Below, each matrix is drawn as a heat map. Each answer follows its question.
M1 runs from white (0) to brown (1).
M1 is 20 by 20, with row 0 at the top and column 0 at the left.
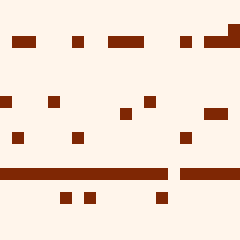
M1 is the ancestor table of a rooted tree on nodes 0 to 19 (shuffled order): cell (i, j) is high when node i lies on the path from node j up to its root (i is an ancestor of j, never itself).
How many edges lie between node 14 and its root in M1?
0
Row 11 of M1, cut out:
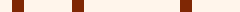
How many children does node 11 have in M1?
3
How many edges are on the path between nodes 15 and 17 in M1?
4
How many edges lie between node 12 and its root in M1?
2
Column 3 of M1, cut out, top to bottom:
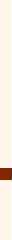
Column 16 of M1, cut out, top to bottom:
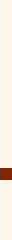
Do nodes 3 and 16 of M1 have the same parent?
yes
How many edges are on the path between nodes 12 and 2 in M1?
4
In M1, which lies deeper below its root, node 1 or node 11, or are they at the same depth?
node 1
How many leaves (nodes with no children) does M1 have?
13
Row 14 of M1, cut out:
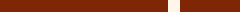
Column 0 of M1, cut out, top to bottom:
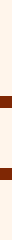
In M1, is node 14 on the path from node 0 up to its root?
yes
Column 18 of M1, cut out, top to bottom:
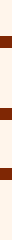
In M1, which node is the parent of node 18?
9
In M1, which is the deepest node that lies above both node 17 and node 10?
9
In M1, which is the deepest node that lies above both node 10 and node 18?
9
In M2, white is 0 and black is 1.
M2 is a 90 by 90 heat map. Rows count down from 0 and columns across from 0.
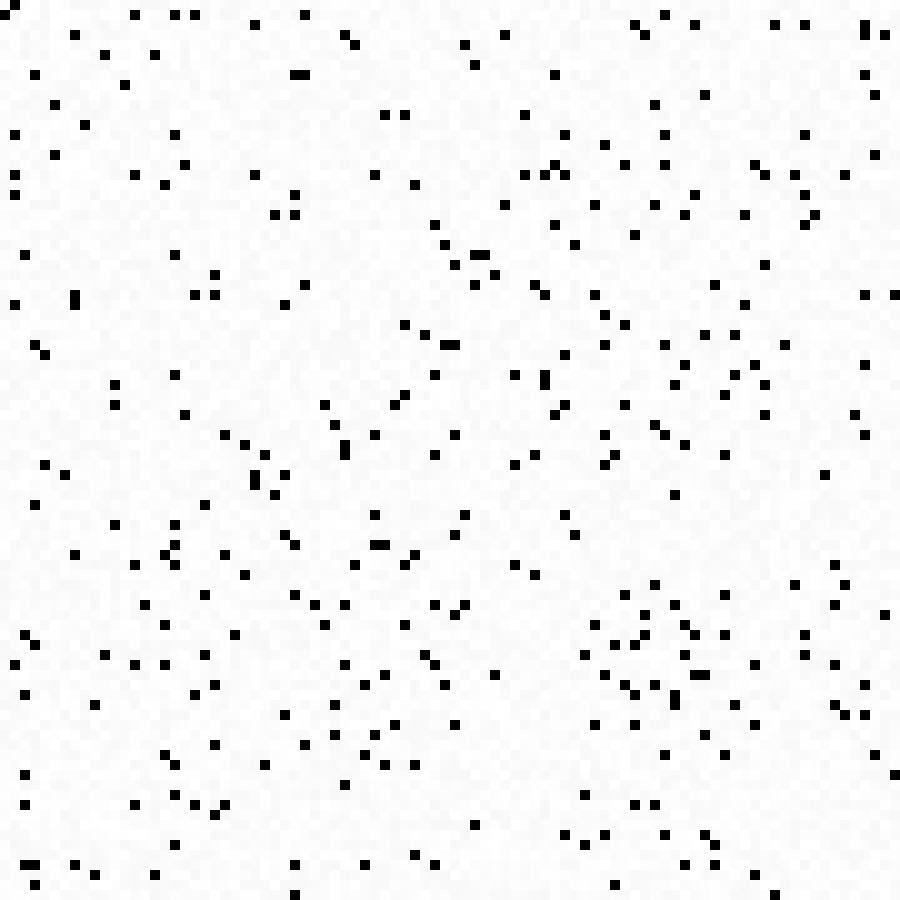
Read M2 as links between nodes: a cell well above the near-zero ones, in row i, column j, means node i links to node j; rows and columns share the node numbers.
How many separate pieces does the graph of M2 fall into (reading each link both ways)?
2
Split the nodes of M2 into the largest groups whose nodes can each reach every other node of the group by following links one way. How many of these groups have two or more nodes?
2
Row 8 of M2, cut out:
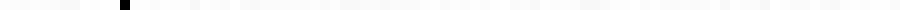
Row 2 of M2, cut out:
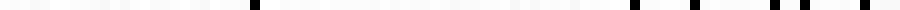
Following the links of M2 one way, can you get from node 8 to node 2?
no
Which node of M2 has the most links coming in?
node 17
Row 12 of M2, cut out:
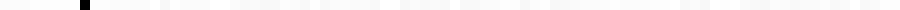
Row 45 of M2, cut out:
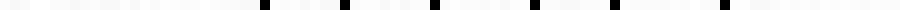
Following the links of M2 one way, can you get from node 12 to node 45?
no
